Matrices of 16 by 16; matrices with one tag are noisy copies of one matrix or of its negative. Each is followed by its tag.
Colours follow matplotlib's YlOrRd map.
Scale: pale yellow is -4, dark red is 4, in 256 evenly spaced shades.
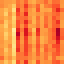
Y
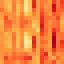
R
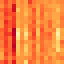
Y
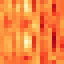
R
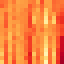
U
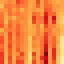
U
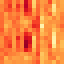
R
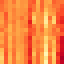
U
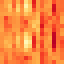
R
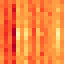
Y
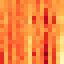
U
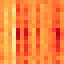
Y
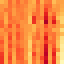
U
